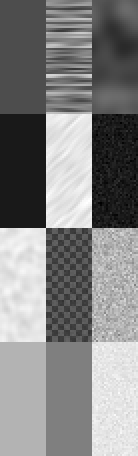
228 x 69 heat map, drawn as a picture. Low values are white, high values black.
The table splits into 4 rows of 3 panels. Panel 1,1: high, flat. Panel 1,2: middling, streaked across, strong in contrast. Panel 1,3: high, smooth. Panel 2,1: very high, flat. Panel 2,2: very low, slanting up to the right, faint in contrast. Panel 2,3: very high, fine-grained, faint in contrast. Panel 3,1: very low, blotchy, faint in contrast. Panel 3,2: high, checkered. Panel 3,3: low, fine-grained. Panel 4,1: low, flat. Panel 4,2: middling, flat. Panel 4,3: very low, fine-grained, faint in contrast.
